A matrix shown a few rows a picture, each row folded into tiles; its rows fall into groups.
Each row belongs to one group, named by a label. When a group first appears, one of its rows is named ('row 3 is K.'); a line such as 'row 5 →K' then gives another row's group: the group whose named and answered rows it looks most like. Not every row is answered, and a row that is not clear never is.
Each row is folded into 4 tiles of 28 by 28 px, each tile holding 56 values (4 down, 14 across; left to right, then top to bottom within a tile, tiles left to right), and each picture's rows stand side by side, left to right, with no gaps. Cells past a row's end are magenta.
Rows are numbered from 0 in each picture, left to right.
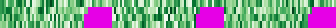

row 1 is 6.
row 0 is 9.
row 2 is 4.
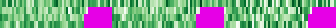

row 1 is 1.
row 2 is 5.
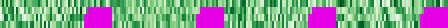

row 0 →5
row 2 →9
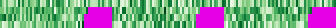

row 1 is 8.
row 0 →8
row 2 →6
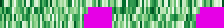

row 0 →9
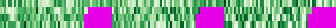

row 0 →1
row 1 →6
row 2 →6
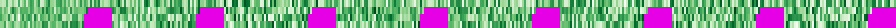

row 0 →8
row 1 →4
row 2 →9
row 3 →8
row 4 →5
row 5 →9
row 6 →6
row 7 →5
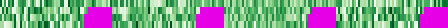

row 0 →9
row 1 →1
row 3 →6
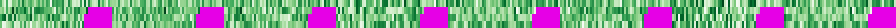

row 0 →8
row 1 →8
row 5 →6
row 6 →9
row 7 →1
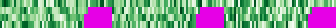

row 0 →1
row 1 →4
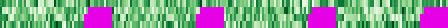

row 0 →1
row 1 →4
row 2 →4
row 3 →1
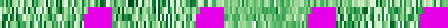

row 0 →5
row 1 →9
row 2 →8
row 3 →6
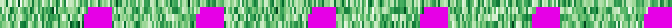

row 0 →8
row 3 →4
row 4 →9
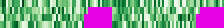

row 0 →6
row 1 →5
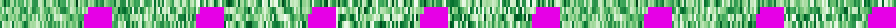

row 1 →5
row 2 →1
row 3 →5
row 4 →5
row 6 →4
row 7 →6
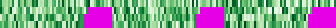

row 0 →4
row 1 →6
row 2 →5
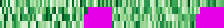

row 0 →6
